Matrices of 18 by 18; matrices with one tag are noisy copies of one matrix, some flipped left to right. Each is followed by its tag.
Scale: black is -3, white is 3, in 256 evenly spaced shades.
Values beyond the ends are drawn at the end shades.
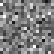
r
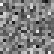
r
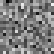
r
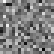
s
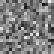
s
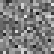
r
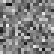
s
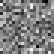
r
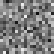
r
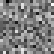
r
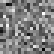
s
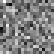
s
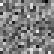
r
